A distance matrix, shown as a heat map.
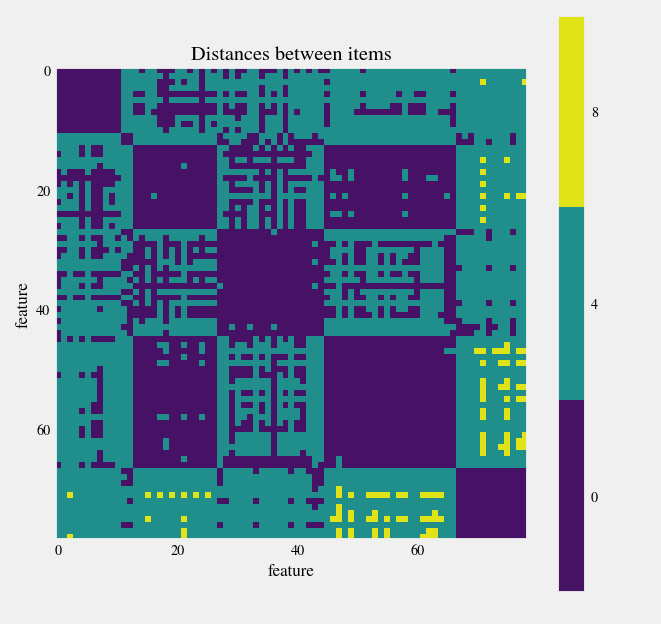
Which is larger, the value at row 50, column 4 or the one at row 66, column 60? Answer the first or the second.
the first
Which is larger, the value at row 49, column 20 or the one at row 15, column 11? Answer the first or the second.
the second
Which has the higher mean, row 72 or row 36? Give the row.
72
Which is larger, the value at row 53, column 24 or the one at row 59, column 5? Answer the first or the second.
the second
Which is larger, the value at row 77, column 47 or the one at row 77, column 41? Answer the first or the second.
the first
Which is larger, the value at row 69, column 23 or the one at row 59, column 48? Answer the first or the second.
the first
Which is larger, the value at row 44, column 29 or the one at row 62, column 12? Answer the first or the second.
the second
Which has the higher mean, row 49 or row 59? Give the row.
49
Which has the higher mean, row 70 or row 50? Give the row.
70
